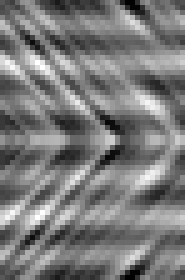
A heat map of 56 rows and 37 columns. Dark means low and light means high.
Mirror symmetry: top to bottom. Lone odd cells: none. Odd rows or columns: none. Stripes: horizontal, repeating 7 times. Histogram: bell-shaped.
